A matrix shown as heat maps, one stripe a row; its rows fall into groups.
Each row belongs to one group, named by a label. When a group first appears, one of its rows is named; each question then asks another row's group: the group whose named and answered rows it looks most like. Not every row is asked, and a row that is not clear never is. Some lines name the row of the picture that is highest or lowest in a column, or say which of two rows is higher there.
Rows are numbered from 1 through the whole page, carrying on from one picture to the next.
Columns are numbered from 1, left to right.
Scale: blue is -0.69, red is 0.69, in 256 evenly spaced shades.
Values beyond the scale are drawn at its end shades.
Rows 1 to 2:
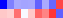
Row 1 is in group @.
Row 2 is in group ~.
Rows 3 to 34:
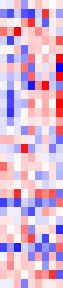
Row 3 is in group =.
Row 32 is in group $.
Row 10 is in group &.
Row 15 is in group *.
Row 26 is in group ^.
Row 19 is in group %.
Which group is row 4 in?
^
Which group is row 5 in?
$
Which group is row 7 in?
*
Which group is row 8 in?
=
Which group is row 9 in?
*
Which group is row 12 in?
^
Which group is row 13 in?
*
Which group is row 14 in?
*
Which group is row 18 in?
&
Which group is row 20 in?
$
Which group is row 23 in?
$
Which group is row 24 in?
~
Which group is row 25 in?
@
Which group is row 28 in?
&
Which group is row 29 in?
$
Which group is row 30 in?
@
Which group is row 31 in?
&
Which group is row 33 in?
~
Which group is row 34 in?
=
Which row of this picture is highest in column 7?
12
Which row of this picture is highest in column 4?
19
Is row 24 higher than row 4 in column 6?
Yes
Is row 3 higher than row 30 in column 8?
Yes
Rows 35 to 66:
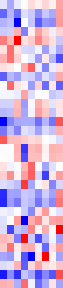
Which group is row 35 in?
*
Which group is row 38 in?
=
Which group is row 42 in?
$
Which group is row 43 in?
@
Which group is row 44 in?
&
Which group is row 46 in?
=
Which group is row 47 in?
=
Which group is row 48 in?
@
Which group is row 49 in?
@
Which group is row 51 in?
=
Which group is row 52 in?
=
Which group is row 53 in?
$
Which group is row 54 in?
$
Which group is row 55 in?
%
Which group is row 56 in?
@
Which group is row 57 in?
@
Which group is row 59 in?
=
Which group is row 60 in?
*
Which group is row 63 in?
^
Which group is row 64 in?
=
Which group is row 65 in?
@
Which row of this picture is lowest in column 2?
60
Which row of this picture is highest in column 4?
61
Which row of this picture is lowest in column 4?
59
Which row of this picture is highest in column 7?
63
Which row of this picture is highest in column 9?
60
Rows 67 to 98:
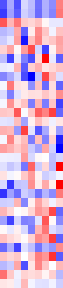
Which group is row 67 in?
@
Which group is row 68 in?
@
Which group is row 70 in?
=
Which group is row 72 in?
$
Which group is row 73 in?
^
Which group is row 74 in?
=
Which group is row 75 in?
^
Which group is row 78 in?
&
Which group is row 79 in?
~
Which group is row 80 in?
=
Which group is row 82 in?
&
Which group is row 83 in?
&
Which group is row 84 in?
%
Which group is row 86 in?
$
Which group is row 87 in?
*
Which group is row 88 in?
@
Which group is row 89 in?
=
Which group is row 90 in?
~
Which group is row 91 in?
^
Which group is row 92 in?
^
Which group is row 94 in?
@
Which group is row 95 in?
~
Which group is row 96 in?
=
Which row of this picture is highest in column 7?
73
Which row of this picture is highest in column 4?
81
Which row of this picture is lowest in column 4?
71
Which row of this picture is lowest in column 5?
75
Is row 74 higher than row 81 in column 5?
Yes
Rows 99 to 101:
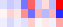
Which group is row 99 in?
*
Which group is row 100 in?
&
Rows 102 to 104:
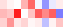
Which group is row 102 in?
$
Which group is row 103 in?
~
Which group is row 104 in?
$
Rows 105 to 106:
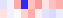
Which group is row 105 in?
=
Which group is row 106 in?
$
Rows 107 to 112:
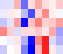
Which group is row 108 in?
^
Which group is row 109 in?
=
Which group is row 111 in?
^
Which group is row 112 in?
^
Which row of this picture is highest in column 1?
110
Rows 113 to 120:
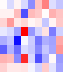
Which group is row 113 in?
^
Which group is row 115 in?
$
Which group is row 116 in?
%
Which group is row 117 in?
@
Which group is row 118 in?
@
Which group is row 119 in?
%
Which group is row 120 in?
&
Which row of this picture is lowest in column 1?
118
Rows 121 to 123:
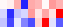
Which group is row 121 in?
=
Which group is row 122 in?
*
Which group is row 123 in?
^
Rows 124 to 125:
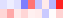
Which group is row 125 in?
$
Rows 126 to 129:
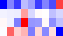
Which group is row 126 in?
@
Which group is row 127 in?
%
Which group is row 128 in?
%
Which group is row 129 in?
&
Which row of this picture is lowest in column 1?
126
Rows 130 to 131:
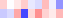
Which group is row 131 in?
=
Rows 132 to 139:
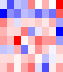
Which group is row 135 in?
&
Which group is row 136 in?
~
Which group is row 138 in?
$
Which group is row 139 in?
$
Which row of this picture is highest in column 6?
136
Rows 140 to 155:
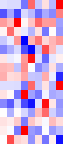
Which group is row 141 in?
@
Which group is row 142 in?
~
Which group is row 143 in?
&
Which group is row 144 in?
=
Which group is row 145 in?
^
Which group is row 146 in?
$
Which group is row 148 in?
&
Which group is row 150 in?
%
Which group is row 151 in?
^
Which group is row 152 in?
^
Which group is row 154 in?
%
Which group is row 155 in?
&
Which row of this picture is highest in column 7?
151
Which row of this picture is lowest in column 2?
151
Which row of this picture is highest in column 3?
142
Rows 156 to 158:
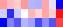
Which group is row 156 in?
&
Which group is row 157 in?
*
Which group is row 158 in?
@
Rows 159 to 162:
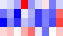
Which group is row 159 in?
%
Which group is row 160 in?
@
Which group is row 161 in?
@
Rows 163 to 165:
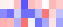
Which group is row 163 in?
=
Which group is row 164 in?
^
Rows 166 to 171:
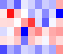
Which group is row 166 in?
@
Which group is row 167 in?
&
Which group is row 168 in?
$
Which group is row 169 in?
=
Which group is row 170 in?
=
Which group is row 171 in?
@
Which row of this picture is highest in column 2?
167
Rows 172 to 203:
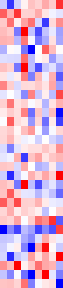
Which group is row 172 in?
*
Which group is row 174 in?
$
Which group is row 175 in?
%
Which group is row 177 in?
^
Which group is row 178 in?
%
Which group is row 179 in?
%
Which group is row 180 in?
&
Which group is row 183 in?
$
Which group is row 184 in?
&
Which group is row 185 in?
&
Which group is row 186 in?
$
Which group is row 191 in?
*
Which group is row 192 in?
%
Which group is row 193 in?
&
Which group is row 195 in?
$
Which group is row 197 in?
@
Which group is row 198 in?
^
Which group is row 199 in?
^
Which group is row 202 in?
^
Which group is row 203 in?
&
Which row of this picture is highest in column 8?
196
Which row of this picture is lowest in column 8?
197
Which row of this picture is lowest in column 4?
189
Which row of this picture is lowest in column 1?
197
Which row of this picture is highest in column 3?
201
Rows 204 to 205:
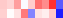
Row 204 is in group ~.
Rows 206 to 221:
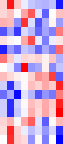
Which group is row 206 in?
&
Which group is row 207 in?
$
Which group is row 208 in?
%
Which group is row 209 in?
@
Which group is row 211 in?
@
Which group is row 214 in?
~
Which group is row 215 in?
*
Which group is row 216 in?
@
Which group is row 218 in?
*
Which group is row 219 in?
$
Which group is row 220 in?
&
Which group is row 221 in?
&
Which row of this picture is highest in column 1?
212
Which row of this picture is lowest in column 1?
211
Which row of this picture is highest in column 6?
214
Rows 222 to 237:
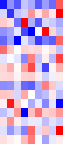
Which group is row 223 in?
*
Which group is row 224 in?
%
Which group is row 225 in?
^
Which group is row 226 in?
@
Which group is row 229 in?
$
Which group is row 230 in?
$
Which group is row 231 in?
^
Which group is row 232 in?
%
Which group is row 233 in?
&
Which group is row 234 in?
=
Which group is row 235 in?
&
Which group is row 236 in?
*
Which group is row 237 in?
$
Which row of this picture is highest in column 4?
224
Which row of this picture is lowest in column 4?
234
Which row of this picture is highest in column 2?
233
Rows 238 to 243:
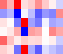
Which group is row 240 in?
%
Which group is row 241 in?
=
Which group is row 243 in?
%
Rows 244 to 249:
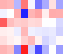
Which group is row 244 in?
%
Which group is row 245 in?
=
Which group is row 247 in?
%
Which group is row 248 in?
$
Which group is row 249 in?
%
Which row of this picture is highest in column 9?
245
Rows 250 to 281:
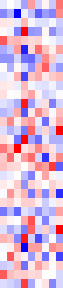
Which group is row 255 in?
=
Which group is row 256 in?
^
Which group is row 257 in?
^
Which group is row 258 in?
=
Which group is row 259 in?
%
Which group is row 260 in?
$
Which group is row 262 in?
=
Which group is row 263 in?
$
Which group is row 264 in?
*
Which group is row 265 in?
%
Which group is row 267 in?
$
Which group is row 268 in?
~
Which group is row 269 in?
^
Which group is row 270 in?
=
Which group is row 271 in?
&
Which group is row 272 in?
$
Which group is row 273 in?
@
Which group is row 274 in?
$
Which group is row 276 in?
%
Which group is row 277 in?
=
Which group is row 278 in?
&
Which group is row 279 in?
=
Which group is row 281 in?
%
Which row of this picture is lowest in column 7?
267
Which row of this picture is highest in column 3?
266
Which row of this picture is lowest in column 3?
251
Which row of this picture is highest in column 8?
268
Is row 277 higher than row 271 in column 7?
Yes
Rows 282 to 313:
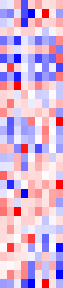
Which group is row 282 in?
=
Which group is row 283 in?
^
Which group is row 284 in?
=
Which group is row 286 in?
@
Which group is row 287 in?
~
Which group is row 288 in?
@
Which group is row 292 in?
%
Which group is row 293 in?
$
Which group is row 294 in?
~
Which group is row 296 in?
^
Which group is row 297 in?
^
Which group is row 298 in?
%
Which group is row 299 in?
=
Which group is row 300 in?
=
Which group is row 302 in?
*
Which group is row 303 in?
=
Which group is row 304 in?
~
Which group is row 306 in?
$
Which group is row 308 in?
$
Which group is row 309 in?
&
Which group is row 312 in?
&
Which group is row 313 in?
^
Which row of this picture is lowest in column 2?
302
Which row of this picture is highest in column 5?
308
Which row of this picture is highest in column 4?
298
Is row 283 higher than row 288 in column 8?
Yes
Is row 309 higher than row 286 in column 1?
Yes
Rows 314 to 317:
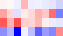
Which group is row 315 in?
~
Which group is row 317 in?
@
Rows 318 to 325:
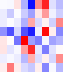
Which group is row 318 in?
^
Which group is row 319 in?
^
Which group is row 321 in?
^
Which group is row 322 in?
%
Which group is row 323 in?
$
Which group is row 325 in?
&
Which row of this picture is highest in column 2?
325
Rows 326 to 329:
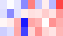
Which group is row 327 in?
*
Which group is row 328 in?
=
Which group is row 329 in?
=
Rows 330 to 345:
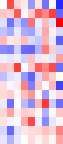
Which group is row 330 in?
&
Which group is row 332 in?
*
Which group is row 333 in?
^
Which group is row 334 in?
&
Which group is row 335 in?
^
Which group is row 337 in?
~
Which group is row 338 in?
^
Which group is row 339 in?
&
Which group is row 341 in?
^
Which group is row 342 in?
$
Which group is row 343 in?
$
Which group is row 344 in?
*
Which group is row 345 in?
*
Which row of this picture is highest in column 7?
341
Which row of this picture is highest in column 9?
332
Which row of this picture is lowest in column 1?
335
